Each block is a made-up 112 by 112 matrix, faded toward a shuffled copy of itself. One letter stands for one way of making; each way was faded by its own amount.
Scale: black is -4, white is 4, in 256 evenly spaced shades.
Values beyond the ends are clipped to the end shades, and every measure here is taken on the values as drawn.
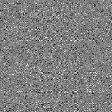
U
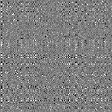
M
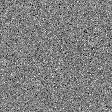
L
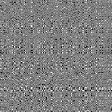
M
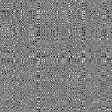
M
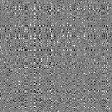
M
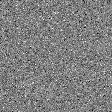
L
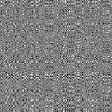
M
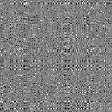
M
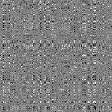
M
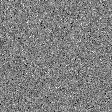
L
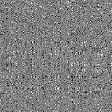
U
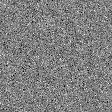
L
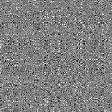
U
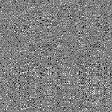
U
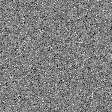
L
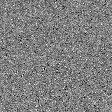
L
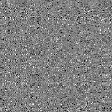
U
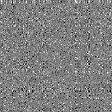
U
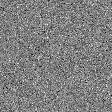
L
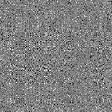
U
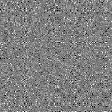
U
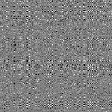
M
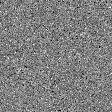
L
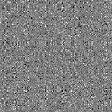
U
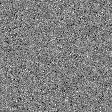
L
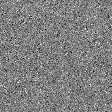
L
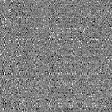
U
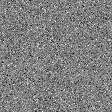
L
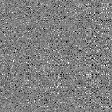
U
